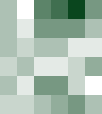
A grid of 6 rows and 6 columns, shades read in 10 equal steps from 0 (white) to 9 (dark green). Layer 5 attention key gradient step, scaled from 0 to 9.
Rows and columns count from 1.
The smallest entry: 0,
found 2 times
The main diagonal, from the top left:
3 1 3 1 2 3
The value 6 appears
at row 1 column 3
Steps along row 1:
down up up up down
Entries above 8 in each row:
1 0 0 0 0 0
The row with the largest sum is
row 1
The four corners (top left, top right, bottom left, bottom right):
3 5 2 3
